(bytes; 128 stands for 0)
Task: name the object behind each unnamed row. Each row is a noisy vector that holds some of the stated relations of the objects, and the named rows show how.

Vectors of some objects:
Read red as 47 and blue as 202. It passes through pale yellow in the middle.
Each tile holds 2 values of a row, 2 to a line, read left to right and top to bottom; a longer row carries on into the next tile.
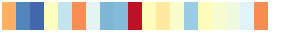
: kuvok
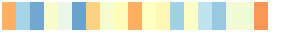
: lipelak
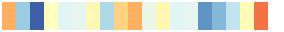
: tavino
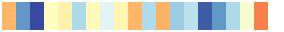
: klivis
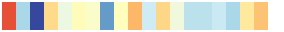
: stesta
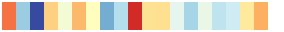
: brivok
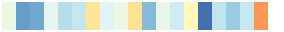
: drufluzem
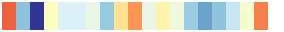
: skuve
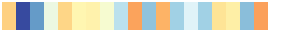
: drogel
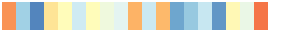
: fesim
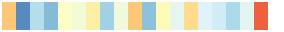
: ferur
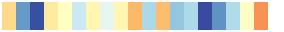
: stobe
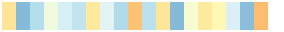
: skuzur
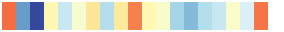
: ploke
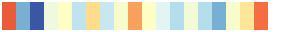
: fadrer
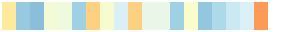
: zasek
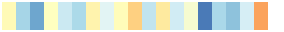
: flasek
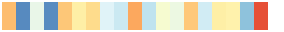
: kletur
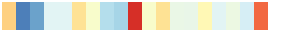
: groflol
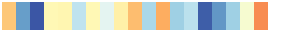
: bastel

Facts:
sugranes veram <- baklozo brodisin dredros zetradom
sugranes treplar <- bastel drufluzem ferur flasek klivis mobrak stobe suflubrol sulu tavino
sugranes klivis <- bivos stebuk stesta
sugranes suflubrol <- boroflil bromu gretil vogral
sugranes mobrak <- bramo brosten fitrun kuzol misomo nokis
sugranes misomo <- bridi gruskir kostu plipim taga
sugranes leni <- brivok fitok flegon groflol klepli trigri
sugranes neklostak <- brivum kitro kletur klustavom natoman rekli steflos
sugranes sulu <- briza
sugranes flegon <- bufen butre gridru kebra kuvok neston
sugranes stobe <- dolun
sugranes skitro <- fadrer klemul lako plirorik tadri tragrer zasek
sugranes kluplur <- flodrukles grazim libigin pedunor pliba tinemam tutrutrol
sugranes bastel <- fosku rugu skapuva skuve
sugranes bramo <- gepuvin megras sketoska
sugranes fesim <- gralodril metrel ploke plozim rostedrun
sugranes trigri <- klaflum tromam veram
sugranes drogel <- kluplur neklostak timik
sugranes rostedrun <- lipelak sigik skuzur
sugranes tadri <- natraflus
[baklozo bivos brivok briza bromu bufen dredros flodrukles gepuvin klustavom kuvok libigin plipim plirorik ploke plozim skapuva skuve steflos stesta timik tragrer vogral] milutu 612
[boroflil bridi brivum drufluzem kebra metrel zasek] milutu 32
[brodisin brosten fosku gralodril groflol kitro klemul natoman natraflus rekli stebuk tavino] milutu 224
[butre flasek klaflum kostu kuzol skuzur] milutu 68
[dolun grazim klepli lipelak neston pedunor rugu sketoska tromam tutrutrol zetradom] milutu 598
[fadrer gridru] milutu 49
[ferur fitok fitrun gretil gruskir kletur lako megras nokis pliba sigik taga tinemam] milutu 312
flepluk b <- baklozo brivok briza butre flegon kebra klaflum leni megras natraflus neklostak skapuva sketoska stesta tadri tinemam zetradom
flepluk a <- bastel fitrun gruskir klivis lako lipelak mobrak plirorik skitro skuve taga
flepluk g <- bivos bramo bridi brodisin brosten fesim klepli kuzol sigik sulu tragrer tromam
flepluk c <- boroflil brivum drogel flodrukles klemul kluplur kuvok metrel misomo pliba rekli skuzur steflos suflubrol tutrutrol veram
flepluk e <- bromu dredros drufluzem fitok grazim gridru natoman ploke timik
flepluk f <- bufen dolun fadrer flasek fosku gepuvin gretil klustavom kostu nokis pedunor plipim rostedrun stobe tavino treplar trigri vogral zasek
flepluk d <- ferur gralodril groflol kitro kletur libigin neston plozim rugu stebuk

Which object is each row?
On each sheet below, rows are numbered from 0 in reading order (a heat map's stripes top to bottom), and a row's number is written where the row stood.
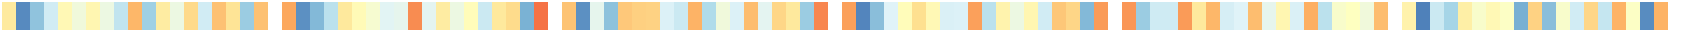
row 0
tutrutrol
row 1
kitro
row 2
pliba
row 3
rekli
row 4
tinemam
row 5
brivum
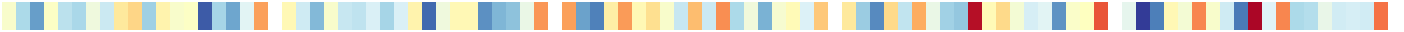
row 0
kostu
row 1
bridi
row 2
neklostak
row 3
brodisin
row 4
veram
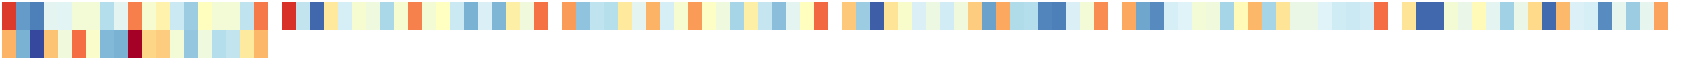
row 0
plozim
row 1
tragrer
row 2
lako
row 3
sulu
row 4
stebuk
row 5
misomo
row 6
baklozo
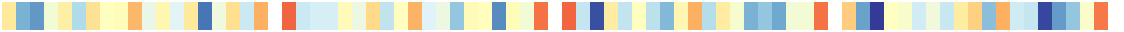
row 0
pedunor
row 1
sigik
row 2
bivos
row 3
mobrak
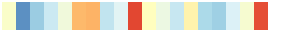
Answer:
fitok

